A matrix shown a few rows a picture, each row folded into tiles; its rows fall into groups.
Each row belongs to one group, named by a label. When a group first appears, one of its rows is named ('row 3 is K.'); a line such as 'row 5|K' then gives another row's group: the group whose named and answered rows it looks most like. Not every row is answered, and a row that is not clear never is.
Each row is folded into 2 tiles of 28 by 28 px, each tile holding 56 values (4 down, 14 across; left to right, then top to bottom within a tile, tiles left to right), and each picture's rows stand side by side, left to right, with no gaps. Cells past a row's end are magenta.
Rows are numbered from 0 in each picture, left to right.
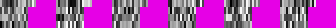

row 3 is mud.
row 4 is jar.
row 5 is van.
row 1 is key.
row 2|key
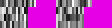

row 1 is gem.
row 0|van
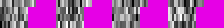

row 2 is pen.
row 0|mud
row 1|key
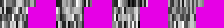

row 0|mud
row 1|van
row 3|gem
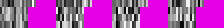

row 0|jar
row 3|jar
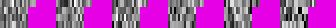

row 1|jar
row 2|mud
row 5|mud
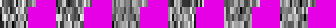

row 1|mud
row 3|van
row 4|key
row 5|pen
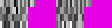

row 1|gem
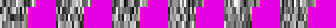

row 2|mud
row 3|pen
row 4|pen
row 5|mud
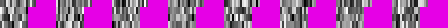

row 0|van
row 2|jar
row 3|pen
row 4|van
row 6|key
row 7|key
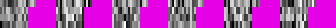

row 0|jar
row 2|gem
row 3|gem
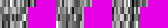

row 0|gem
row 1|pen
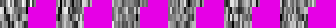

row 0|van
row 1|key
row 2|pen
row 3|pen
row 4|van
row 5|mud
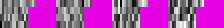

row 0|mud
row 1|jar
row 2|key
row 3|key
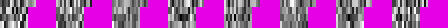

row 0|key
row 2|pen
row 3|gem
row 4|key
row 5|pen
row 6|gem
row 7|van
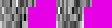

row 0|pen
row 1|pen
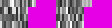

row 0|gem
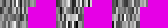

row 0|gem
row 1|van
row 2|mud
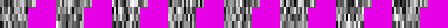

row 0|jar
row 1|pen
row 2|jar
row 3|van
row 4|pen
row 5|gem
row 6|mud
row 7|jar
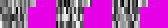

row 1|jar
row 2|key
